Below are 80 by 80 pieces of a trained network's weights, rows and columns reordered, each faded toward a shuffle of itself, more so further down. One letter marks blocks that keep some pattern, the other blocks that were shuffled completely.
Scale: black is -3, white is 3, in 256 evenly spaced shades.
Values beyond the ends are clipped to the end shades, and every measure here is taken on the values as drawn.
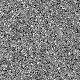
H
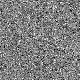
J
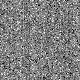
J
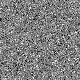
H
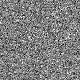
J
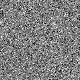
J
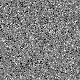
H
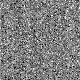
J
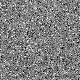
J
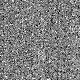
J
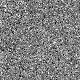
H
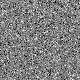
H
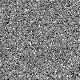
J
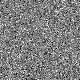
H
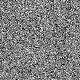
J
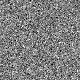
H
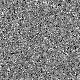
H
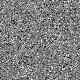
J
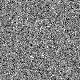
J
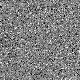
H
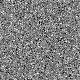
H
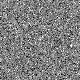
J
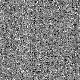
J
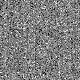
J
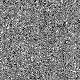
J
